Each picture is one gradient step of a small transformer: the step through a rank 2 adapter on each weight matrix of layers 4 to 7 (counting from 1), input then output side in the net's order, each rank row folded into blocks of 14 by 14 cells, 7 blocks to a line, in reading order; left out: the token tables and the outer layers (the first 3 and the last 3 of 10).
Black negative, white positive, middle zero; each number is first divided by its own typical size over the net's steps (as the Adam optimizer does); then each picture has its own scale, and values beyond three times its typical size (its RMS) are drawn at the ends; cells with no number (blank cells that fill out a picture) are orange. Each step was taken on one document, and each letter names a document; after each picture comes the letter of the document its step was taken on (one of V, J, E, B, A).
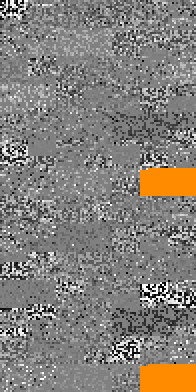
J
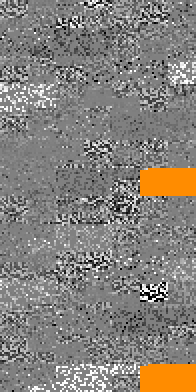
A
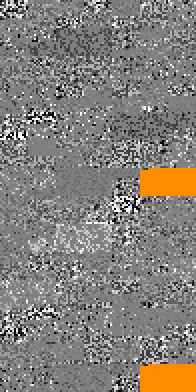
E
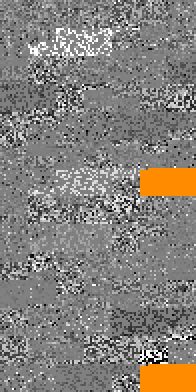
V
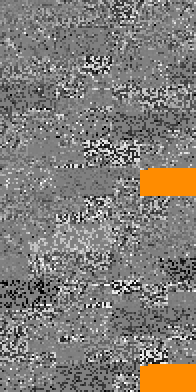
V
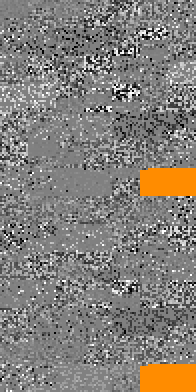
J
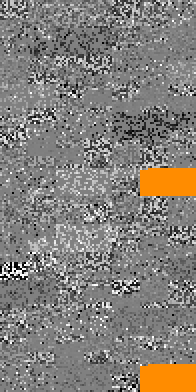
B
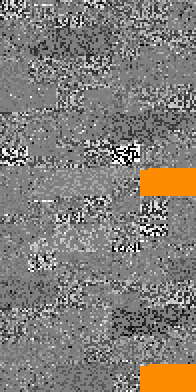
V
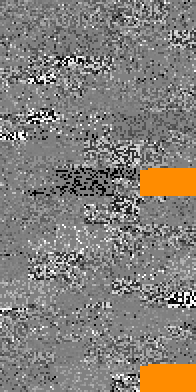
E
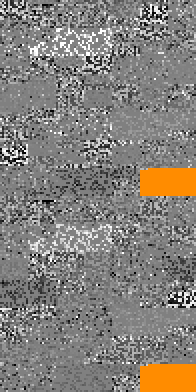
E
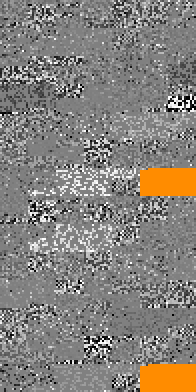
V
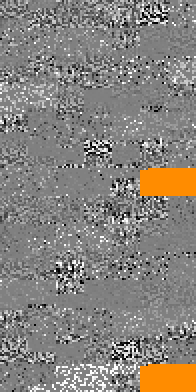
A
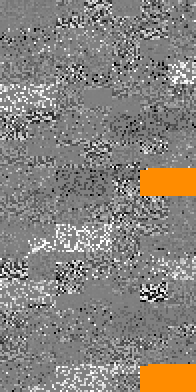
A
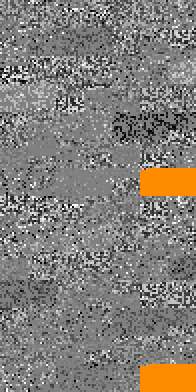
J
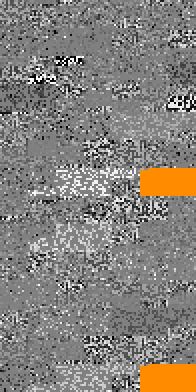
V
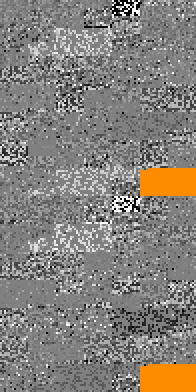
B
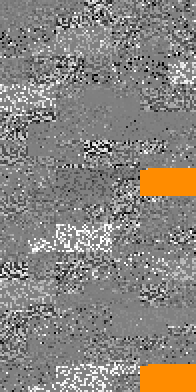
A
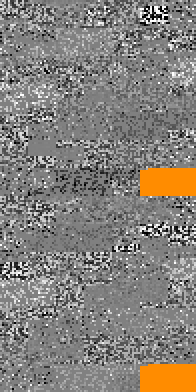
J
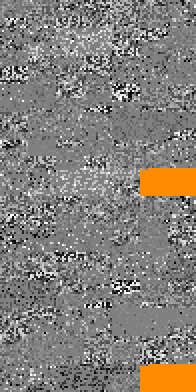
J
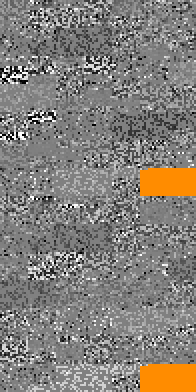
E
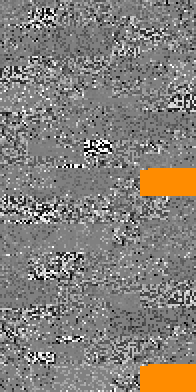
E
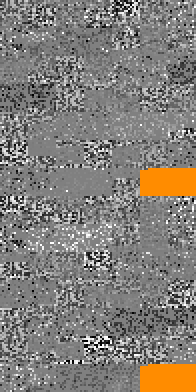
J
